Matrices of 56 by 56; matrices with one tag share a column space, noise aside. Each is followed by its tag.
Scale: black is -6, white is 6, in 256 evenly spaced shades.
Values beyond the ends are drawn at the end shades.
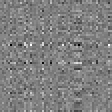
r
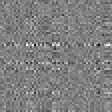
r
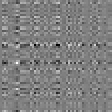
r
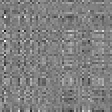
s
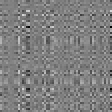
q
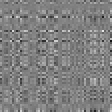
s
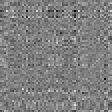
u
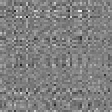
u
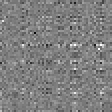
r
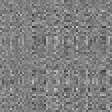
q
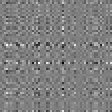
r
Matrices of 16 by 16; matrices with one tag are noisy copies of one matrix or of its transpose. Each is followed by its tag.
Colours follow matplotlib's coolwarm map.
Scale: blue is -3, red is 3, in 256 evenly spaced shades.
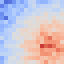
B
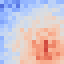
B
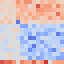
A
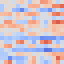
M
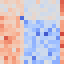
A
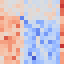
A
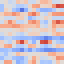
M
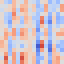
M
